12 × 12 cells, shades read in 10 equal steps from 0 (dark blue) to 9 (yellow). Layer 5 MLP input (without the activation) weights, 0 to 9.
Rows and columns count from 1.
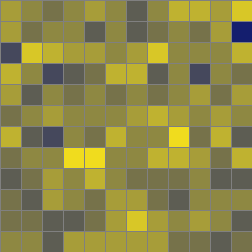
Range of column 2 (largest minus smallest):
5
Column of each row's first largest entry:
12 1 2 1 1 8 9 4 5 3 7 4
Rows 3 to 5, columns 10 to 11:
5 5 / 2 5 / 6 4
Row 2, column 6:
5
